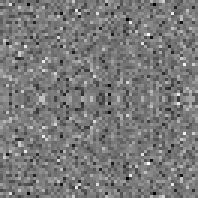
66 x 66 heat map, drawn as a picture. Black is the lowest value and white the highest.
Average level on the scale: 50%. Mirror symmetry: top to bottom. Grain: fine. Histogram: heavy tails on both sides.
